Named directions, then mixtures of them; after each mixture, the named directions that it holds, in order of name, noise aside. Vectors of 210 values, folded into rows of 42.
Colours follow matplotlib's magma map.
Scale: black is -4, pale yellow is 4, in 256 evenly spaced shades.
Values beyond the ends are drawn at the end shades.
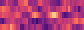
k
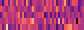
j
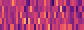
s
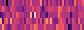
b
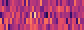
b, j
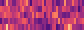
b, j, k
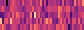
b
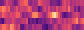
k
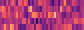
k, s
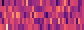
b, j, k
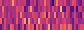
s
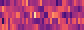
b, j, k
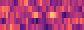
k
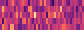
b, k, s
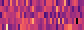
j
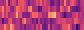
k, s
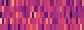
b, j, s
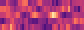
k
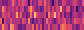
b, k, s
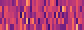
j, s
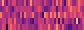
j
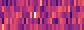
b, k
